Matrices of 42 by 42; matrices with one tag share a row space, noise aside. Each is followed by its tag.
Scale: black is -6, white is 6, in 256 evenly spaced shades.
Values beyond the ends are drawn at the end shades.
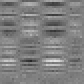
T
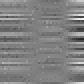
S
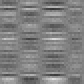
T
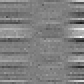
S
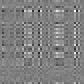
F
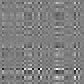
F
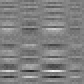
T
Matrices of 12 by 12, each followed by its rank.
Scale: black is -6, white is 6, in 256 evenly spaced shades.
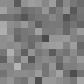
full rank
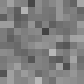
full rank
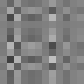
one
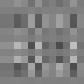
one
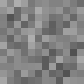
full rank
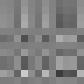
one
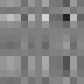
one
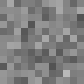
full rank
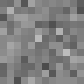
full rank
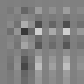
one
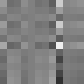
one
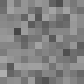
full rank
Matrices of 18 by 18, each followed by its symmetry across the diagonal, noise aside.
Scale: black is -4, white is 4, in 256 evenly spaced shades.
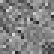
symmetric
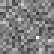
symmetric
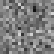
neither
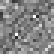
symmetric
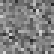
antisymmetric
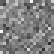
symmetric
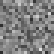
neither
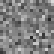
antisymmetric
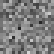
neither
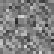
antisymmetric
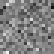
antisymmetric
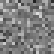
neither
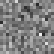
neither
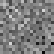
symmetric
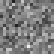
neither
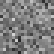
neither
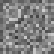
symmetric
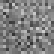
antisymmetric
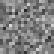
antisymmetric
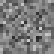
symmetric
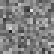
antisymmetric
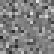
antisymmetric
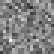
neither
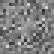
symmetric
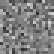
antisymmetric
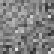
symmetric
